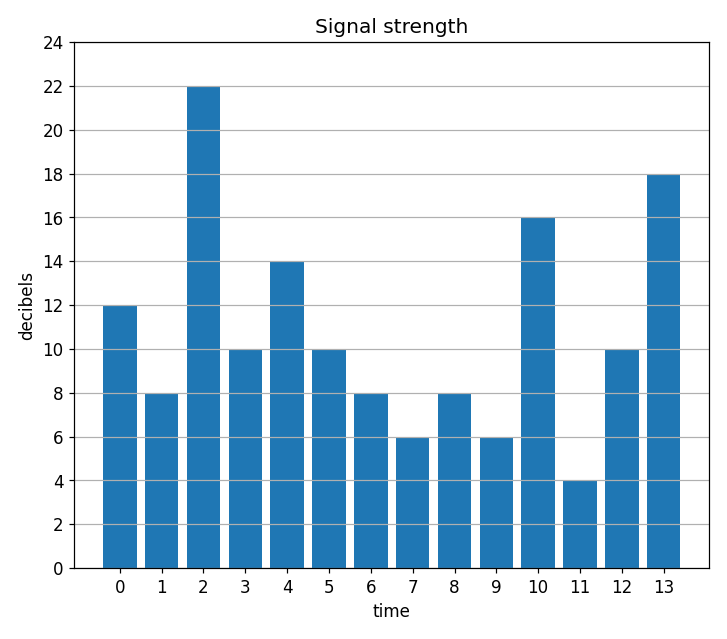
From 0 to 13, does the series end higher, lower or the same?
higher
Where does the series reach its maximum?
2
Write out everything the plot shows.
Title: Signal strength
x-axis: time, ticks 0 1 2 3 4 5 6 7 8 9 10 11 12 13
y-axis: decibels, ticks 0 2 4 6 8 10 12 14 16 18 20 22 24
Values:
12 8 22 10 14 10 8 6 8 6 16 4 10 18
